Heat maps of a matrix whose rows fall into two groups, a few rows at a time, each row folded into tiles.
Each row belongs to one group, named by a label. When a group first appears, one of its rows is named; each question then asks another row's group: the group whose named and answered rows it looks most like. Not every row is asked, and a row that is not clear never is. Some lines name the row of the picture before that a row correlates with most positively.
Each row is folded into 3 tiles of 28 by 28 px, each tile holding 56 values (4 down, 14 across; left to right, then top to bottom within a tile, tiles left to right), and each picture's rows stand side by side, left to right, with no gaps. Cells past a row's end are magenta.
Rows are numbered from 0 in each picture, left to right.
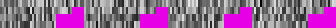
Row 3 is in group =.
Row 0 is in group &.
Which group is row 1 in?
=
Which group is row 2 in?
=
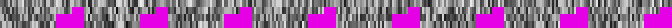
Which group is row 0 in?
&
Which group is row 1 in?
&
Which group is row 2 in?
&
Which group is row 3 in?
=
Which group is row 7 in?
&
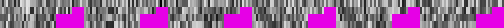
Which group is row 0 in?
=
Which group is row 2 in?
=
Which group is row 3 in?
&
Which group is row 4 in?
&
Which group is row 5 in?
=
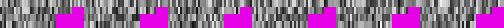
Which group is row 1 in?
=
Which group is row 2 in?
&
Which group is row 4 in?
=
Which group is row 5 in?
=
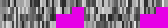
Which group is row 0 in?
=
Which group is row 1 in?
=
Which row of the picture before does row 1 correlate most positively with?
3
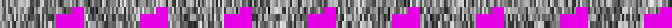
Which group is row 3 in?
=
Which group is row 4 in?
=
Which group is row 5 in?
&
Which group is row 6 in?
&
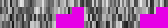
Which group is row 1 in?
&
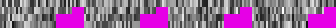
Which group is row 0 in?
=
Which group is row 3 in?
&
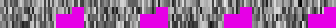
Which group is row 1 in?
&
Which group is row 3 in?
=
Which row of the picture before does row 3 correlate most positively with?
0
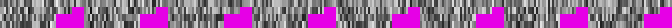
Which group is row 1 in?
&
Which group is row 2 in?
=
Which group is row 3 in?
=
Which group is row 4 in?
&
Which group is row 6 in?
&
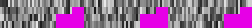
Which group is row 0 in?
&
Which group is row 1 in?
=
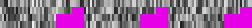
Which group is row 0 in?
&
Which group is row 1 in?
=
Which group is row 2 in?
=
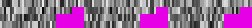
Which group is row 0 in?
=
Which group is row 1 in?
&
